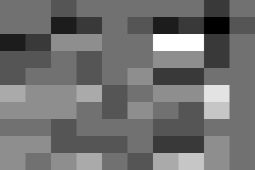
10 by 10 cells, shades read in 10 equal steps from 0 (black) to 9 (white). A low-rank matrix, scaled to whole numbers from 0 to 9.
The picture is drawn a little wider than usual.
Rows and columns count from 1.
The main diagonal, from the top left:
4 4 5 3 4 4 4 3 5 4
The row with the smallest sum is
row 2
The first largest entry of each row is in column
1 1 7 7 6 9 9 1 1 8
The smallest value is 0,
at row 2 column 9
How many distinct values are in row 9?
4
